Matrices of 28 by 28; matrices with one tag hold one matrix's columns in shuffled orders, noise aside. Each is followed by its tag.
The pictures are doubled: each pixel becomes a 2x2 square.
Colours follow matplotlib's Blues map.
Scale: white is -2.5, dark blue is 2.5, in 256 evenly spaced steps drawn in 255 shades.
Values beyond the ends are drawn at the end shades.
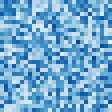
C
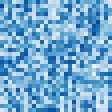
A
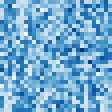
A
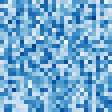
A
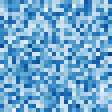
C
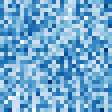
A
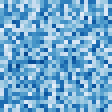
C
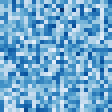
A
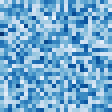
C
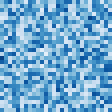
C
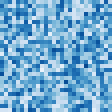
A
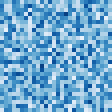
C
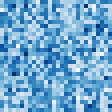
A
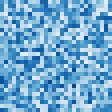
C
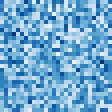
C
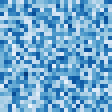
C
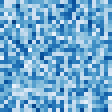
A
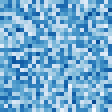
C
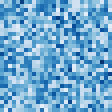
C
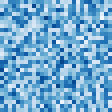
C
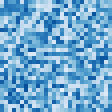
C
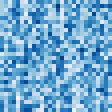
A
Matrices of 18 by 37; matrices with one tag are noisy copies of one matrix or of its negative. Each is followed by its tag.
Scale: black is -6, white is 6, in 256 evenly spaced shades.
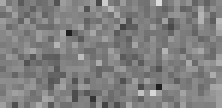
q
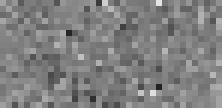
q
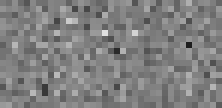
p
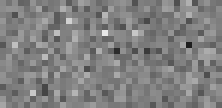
p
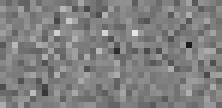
p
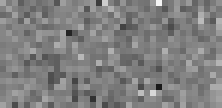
q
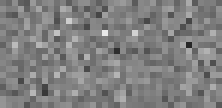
p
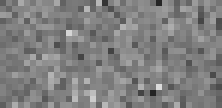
q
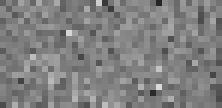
q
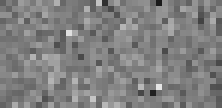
q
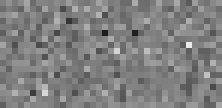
p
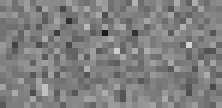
p
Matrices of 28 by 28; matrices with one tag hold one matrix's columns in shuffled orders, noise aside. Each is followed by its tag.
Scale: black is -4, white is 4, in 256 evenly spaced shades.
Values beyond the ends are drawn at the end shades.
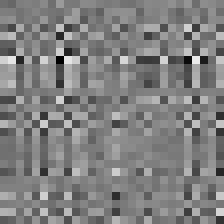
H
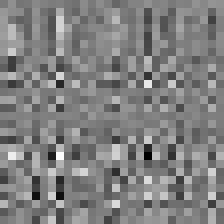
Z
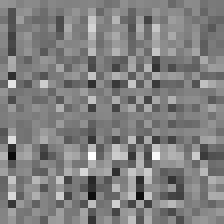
Z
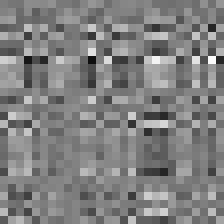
H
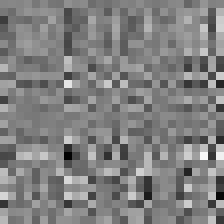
Z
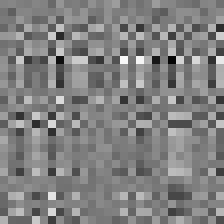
H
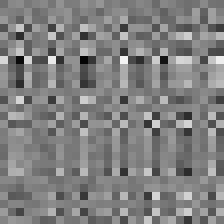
H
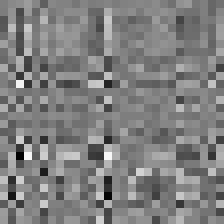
Z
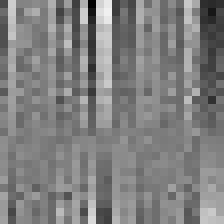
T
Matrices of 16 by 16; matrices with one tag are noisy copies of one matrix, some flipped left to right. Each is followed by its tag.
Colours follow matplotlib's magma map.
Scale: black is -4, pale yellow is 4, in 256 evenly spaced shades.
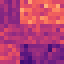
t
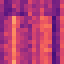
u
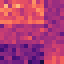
t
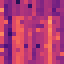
u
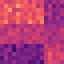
t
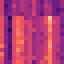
u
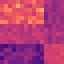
t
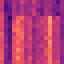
u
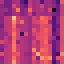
u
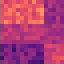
t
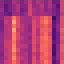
u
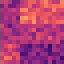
t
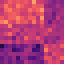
t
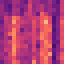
u
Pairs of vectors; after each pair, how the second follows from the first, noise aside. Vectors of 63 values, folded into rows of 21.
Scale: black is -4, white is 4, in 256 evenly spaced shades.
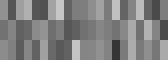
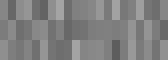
shrunk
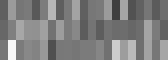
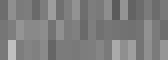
shrunk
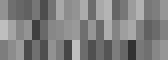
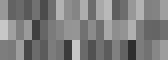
copied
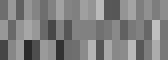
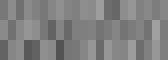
shrunk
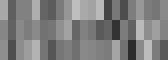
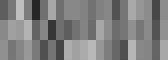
reversed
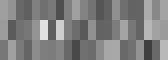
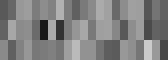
negated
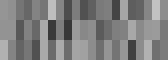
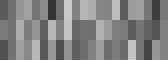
negated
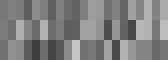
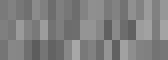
shrunk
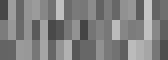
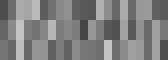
reversed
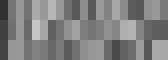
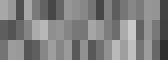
reversed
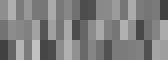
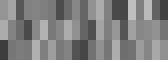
reversed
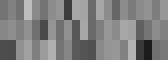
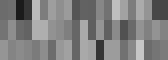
reversed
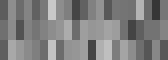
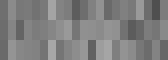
shrunk
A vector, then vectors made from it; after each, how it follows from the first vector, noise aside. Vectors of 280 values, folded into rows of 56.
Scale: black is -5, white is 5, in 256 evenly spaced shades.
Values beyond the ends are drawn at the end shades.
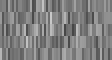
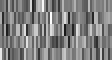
scaled up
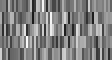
scaled up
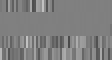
partly zeroed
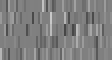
partly zeroed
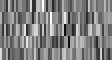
scaled up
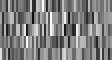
scaled up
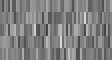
reversed
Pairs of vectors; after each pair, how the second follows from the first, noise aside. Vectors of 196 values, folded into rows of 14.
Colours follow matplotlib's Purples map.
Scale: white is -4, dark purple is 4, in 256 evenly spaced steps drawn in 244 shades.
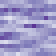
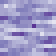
wrapped around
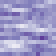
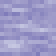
shrunk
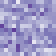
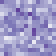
wrapped around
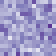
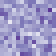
wrapped around
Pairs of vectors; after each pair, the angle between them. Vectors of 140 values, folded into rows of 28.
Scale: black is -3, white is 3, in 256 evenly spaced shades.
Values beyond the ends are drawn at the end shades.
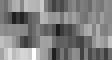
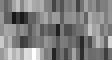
nearly parallel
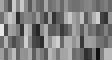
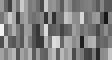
nearly parallel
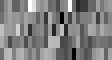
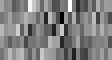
nearly parallel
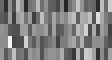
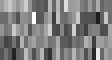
partly opposed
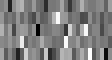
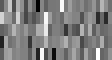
orthogonal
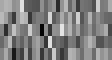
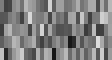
partly opposed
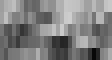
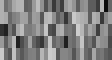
orthogonal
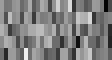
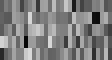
partly aligned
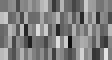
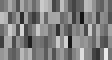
nearly parallel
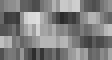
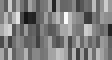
partly opposed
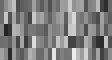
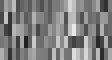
nearly parallel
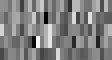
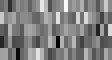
orthogonal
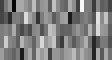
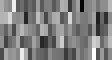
nearly opposite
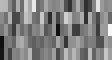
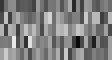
partly opposed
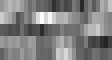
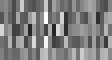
orthogonal
